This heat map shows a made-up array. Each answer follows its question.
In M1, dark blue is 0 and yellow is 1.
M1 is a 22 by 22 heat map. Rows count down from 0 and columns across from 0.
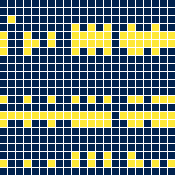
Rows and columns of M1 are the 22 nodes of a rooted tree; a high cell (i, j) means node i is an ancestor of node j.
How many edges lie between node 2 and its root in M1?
1
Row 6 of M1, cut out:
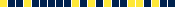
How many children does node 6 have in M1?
3
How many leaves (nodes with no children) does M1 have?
12
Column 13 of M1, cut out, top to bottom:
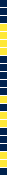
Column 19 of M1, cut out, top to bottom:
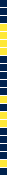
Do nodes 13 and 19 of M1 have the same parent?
no
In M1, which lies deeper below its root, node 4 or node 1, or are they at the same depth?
the same depth
